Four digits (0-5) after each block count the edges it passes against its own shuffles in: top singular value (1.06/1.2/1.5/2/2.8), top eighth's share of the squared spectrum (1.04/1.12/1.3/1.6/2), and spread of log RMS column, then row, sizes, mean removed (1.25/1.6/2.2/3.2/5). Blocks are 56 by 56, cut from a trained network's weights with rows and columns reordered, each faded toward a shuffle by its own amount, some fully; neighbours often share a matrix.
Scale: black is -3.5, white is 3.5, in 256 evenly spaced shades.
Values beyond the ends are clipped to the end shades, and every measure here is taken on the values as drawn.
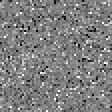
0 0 0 0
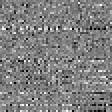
4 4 1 3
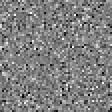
2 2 0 1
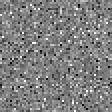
3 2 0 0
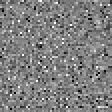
3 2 0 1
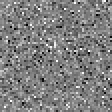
0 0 0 0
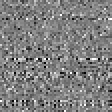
4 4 0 3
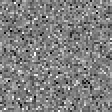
0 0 0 0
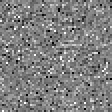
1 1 0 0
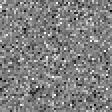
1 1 0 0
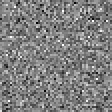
3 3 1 1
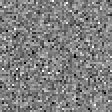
0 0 0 0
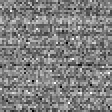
3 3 0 1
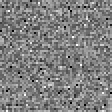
2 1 0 0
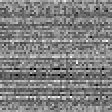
4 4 1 3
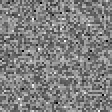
1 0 0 0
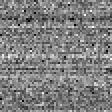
3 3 1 1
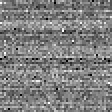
4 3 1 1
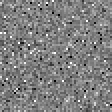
0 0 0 0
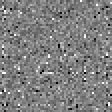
2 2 1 1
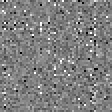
3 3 2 1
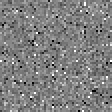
2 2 1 1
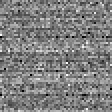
3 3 1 1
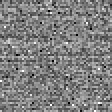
2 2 0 0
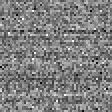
3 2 0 1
